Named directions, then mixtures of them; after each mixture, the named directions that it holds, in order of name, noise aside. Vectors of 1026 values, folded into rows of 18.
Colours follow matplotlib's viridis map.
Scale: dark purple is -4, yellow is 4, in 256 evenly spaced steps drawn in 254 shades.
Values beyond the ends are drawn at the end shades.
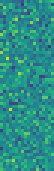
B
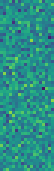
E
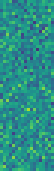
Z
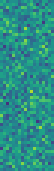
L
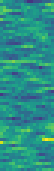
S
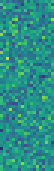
B, L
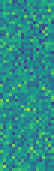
Z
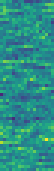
S, Z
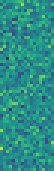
B, L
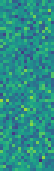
L, Z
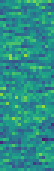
L, S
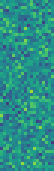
L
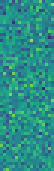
E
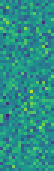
E, L
